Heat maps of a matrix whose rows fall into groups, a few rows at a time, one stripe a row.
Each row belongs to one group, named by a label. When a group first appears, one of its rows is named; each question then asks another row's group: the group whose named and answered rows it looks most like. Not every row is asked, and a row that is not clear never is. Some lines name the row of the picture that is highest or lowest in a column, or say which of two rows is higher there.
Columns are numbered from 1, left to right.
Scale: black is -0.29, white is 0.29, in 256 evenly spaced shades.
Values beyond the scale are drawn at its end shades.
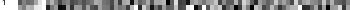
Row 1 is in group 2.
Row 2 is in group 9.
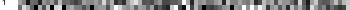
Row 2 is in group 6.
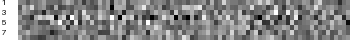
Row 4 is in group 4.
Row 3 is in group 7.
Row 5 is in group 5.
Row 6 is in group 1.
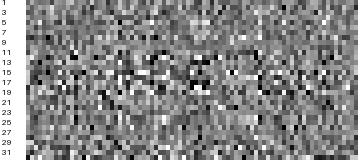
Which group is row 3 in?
6
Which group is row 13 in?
4
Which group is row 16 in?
1
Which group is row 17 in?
4
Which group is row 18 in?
9
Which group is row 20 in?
5
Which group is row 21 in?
5
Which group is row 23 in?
4
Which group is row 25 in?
1
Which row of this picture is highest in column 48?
32
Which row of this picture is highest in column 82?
32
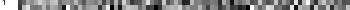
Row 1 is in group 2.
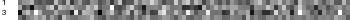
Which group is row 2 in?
4
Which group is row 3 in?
9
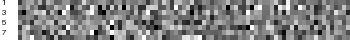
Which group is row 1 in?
7
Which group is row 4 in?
6
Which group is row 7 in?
5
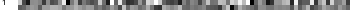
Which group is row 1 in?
1
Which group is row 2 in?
2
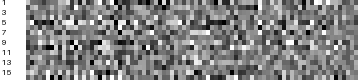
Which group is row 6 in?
4
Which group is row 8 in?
2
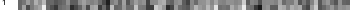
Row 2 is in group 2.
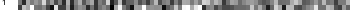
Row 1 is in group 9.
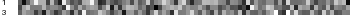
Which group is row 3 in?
7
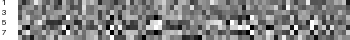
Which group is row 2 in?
7
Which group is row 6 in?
1
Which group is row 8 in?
4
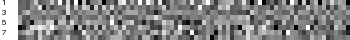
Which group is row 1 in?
5
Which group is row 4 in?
1
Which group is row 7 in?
7
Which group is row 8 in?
6
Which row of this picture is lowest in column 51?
3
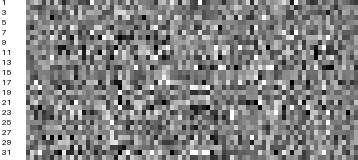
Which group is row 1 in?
7
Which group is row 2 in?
4
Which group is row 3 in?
5
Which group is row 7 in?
7
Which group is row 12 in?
6
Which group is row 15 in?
1
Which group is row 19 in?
4
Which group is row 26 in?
4
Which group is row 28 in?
6
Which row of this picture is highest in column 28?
14
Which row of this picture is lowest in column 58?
21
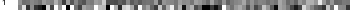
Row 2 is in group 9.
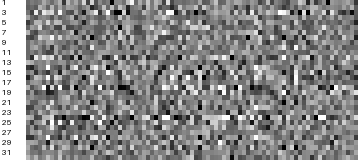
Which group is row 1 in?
5
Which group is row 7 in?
1
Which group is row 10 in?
7
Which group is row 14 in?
6
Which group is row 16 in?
7
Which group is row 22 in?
6
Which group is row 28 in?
6
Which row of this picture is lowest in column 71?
3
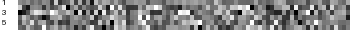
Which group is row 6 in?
6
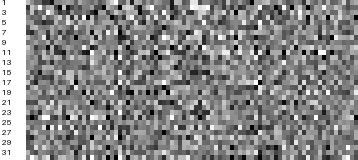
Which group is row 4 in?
5
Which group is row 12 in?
4
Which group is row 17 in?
1
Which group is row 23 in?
4
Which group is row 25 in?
5
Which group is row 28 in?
9
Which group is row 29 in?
7
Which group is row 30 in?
9
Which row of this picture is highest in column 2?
32
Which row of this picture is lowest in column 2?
24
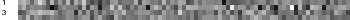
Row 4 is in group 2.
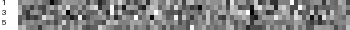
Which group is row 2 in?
4
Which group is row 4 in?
2
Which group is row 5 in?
5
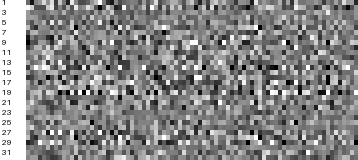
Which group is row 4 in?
7
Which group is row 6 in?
1
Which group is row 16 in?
9
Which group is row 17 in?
5
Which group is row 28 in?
1
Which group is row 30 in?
6
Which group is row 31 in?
4
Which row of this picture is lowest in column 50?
8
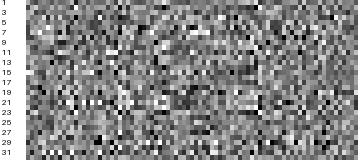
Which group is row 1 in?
1
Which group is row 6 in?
2
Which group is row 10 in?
1
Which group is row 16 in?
6
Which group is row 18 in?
4
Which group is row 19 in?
6
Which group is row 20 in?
1
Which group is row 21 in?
5
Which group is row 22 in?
1
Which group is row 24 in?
4
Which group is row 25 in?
9
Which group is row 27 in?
4
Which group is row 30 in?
4
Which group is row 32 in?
6
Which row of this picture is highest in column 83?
19
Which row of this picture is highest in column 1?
15
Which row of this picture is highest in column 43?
7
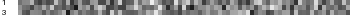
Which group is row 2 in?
2
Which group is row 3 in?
1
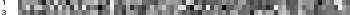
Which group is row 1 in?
9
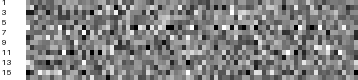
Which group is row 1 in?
4
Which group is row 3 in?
9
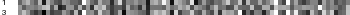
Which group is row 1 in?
7
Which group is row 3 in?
7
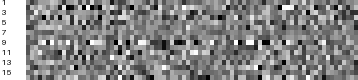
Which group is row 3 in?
2
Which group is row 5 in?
5
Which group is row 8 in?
2
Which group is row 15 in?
2
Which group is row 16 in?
4
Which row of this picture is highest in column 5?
9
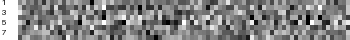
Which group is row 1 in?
6
